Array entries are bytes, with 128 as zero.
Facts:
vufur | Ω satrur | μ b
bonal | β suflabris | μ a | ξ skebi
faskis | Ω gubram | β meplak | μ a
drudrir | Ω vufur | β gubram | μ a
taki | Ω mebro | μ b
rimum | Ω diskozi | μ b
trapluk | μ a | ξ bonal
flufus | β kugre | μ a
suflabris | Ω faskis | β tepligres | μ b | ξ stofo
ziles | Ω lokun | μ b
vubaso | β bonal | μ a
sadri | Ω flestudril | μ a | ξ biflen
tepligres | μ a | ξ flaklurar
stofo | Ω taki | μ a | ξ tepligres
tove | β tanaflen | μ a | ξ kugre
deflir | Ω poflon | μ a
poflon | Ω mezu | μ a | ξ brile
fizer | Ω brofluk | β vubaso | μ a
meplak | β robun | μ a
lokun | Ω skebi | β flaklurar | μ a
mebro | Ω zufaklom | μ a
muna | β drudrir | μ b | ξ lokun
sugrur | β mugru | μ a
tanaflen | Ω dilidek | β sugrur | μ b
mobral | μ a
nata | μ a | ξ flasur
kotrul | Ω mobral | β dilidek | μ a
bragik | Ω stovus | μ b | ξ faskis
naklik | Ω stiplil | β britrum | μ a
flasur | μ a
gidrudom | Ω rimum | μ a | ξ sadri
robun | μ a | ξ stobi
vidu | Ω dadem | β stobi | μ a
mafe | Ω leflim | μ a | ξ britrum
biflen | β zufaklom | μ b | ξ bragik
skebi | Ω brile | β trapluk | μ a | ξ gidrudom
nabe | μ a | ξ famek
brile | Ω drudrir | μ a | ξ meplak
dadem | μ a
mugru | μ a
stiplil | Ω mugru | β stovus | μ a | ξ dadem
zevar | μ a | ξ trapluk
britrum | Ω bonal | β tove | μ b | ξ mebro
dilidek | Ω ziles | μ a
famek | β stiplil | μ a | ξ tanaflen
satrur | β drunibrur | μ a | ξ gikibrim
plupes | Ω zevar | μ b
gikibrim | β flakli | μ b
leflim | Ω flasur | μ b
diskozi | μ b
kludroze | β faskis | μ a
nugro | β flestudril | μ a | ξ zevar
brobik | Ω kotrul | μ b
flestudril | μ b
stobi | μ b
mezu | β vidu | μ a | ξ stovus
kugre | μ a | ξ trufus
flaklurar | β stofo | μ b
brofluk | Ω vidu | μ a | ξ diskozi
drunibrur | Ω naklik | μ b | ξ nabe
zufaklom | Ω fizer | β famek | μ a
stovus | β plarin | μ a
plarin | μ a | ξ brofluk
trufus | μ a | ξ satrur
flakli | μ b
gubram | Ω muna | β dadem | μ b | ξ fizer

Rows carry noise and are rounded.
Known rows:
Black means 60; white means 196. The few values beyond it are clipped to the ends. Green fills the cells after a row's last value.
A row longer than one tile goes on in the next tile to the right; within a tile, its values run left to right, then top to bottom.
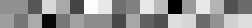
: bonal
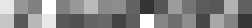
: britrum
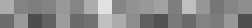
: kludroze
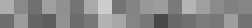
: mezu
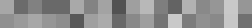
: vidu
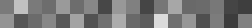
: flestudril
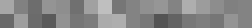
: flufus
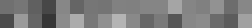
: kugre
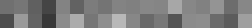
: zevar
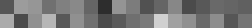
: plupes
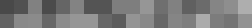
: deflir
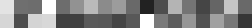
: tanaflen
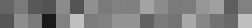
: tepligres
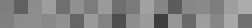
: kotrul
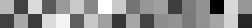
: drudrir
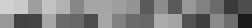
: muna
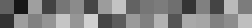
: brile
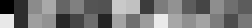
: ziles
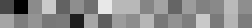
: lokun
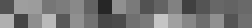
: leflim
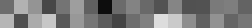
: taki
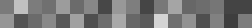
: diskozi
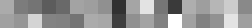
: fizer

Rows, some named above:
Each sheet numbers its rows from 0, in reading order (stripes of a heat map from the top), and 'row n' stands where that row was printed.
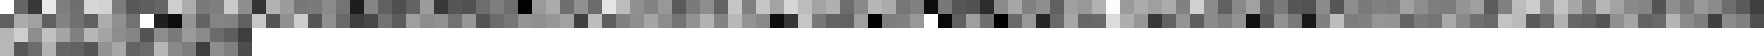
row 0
tove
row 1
drunibrur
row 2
skebi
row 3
gubram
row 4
meplak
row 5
tepligres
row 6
flaklurar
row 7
flaklurar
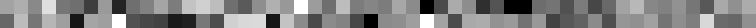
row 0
famek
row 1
suflabris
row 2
dilidek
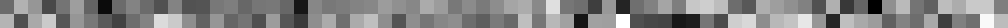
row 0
taki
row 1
dadem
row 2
famek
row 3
zufaklom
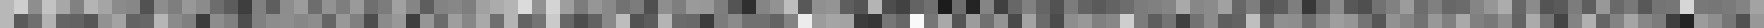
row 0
flaklurar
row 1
kotrul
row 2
biflen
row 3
vufur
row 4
plarin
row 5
stofo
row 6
mugru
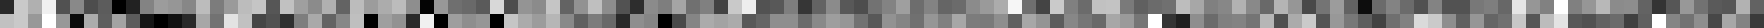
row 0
stiplil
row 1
faskis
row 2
naklik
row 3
stofo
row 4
sugrur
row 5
taki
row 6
britrum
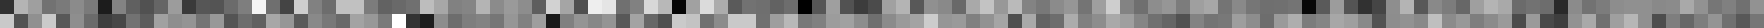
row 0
drunibrur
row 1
sugrur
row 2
vubaso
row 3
brofluk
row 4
satrur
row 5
mebro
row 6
robun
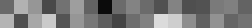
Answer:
taki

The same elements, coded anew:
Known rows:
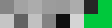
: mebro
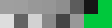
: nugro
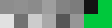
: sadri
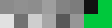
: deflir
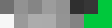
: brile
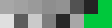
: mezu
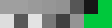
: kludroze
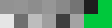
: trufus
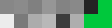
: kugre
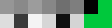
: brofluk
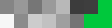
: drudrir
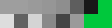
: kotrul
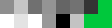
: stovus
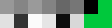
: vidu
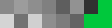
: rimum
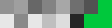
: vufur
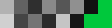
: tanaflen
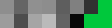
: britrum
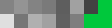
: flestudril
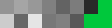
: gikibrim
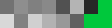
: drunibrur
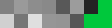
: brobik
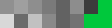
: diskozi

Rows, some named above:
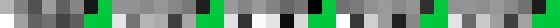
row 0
dilidek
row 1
meplak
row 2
vidu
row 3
tepligres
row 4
faskis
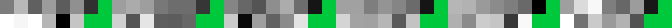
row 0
plarin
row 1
muna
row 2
sugrur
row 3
vubaso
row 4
fizer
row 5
biflen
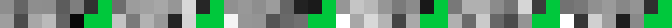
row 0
britrum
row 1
stofo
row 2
lokun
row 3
famek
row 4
taki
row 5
tepligres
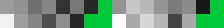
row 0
ziles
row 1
famek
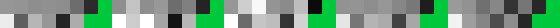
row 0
bonal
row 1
stiplil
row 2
zufaklom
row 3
meplak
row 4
ziles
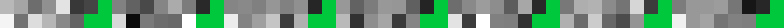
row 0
satrur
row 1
mugru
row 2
robun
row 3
tove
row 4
suflabris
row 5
taki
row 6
skebi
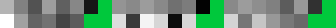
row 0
dilidek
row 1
brofluk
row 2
gubram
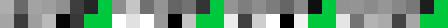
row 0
naklik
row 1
stovus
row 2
dadem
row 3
meplak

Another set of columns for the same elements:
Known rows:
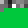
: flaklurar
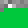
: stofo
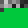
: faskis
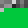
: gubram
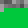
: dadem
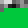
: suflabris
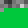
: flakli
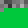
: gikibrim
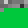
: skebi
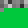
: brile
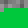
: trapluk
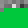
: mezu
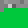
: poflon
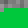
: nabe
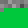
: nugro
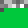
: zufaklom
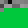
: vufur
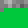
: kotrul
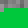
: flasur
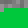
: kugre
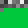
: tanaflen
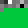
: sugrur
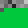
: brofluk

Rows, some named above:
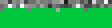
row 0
taki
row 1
satrur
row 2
ziles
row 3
tanaflen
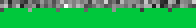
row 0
meplak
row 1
muna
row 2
mebro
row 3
britrum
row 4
mugru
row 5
faskis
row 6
vidu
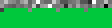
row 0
fizer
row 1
stiplil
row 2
gikibrim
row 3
sugrur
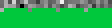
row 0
drudrir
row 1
robun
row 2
lokun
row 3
muna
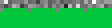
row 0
lokun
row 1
robun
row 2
biflen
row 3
naklik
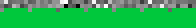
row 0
lokun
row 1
plarin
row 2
bonal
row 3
famek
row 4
tepligres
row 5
stovus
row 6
kludroze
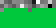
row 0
drunibrur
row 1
tove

